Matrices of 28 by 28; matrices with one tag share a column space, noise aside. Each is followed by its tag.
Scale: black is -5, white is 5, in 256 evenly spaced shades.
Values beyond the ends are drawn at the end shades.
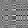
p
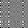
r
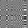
p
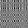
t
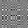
p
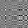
p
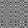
r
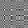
p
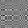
p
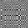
p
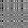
t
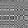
p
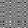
r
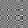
p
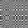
p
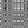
t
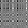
t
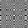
p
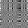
t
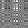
t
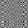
r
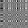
t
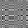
p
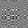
p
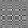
p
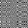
r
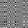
r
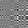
p
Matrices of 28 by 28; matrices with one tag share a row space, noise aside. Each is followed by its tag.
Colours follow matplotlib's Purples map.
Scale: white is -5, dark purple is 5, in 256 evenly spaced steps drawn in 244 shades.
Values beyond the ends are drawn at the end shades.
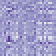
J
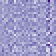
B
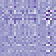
B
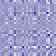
B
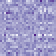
J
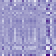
B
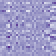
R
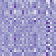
B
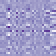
R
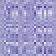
J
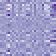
R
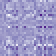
J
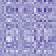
J
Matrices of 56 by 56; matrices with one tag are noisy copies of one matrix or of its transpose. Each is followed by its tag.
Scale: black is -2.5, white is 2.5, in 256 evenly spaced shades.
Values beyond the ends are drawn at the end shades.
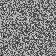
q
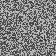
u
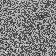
q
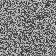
q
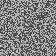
q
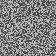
u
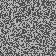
u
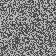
q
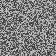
u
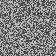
u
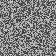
u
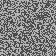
q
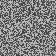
u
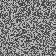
u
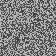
q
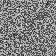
q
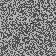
q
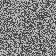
q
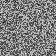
u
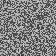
q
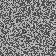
u
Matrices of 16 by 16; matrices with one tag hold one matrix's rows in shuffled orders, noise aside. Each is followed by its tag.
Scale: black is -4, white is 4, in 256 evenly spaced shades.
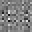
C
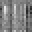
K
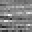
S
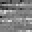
S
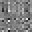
C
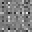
C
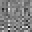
C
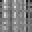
K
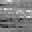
S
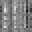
K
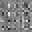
C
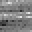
S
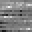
S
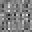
C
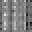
K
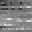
S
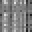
K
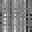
K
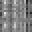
K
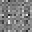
C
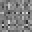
C
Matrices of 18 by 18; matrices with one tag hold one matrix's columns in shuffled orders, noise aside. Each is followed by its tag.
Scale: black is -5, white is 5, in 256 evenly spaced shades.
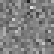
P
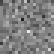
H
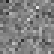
P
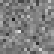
H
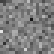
H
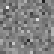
P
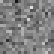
P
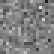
P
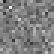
P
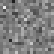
P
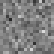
H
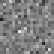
H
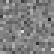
H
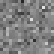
P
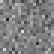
H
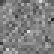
H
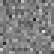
H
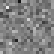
P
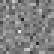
H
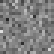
H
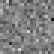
H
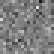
P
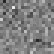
P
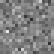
H
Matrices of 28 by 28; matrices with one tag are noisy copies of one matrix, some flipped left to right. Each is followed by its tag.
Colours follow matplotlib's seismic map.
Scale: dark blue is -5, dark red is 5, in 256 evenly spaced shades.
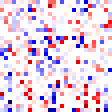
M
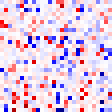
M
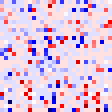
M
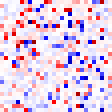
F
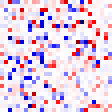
F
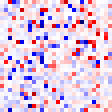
F
